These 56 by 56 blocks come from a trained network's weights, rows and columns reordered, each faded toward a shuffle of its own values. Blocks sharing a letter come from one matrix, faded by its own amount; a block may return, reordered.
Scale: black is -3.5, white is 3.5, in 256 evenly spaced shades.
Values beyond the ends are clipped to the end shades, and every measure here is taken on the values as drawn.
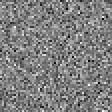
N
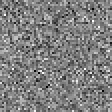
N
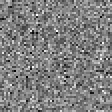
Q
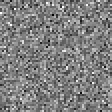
N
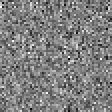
Q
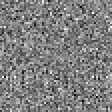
N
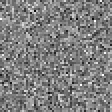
N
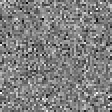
Q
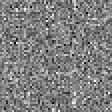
Q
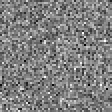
N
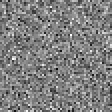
Q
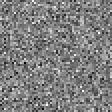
N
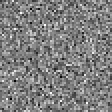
N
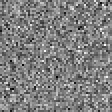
N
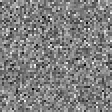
N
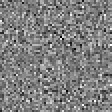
Q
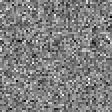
N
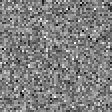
N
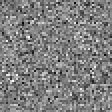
Q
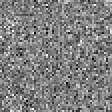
Q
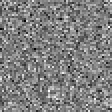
N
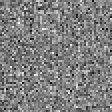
Q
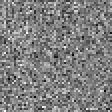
Q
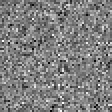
Q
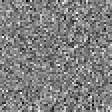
Q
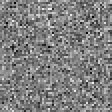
Q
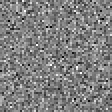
N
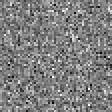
Q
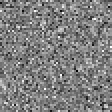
N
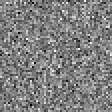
N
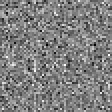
Q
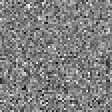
Q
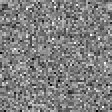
N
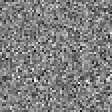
Q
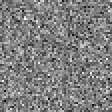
N
